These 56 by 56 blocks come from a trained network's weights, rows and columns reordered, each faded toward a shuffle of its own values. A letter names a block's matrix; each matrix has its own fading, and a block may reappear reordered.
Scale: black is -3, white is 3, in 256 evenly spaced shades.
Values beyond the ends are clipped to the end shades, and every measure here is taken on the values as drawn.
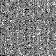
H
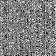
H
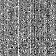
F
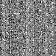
H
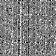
F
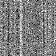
F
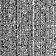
F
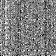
F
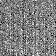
H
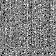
H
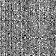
F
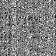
H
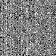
H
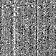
F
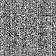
F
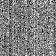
H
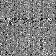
H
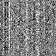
F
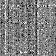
F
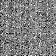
H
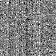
H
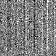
F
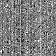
F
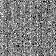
H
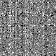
F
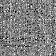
H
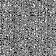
H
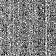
H
